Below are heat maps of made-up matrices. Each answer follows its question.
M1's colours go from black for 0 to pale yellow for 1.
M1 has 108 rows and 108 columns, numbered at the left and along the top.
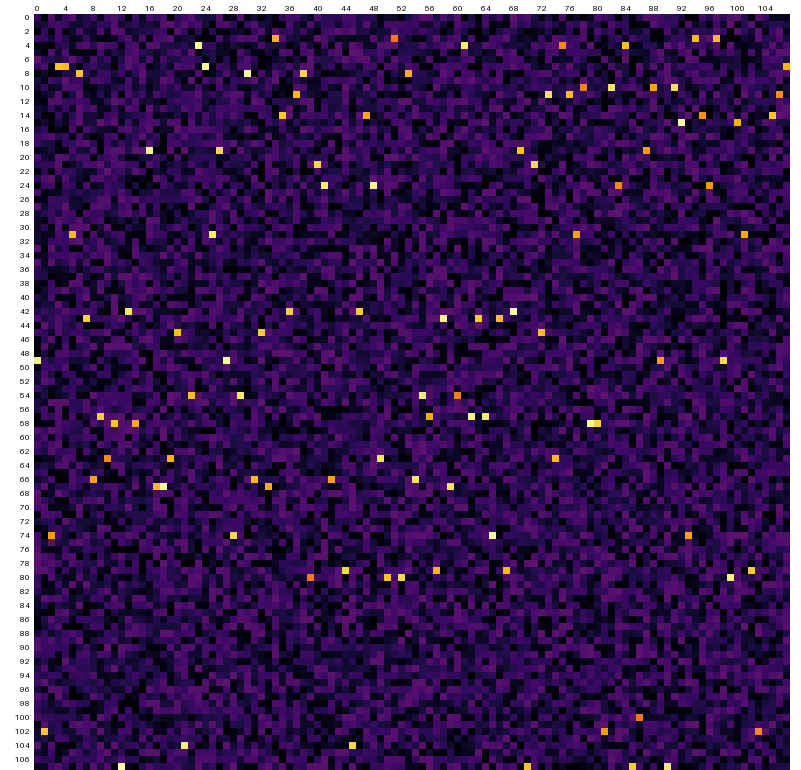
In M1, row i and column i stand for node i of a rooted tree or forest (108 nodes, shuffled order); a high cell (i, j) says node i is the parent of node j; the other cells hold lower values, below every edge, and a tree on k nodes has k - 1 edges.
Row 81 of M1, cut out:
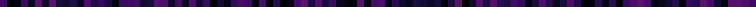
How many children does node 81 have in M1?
0
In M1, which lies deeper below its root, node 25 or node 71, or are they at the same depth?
node 25
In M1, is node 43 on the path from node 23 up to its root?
yes
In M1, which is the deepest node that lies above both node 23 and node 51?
7
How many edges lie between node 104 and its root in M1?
0
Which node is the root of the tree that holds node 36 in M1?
43
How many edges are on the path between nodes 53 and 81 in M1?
7
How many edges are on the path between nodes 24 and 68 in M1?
5
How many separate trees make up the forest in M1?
3
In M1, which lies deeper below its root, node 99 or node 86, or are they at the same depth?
node 99
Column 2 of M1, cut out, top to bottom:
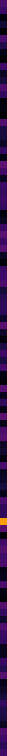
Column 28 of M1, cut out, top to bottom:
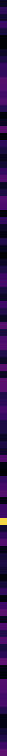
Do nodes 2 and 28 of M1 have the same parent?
yes
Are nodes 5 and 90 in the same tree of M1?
yes
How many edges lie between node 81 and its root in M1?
4
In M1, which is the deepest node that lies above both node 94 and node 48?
7
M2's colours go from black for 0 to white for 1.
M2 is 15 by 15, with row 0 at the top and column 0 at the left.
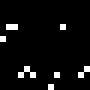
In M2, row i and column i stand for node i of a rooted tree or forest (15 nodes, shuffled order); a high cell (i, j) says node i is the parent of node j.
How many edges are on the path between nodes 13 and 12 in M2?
1
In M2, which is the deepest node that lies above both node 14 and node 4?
11
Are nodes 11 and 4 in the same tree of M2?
yes
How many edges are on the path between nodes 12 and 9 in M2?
1
